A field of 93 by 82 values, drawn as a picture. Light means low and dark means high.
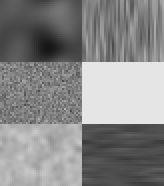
The table splits into 3 rows of 2 panels. Panel 1,1: high, smooth. Panel 1,2: middling, streaked downward. Panel 2,1: middling, fine-grained. Panel 2,2: very low, flat. Panel 3,1: low, blotchy, faint in contrast. Panel 3,2: high, streaked across, faint in contrast.
